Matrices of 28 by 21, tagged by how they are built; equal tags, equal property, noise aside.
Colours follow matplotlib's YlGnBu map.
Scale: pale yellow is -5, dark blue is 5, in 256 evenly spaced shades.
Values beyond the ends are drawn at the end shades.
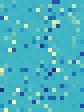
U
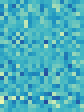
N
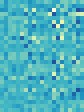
N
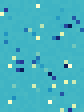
U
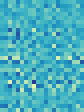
N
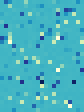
U
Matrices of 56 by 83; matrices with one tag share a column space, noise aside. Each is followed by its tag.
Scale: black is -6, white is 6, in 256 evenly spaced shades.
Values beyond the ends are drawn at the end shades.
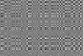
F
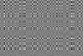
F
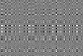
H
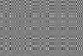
F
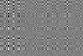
F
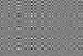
F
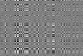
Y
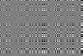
Y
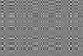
F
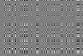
Y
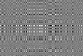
H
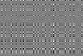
Y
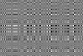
H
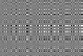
H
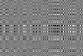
H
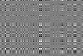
Y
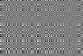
Y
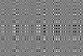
H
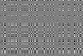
Y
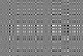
H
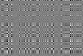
Y
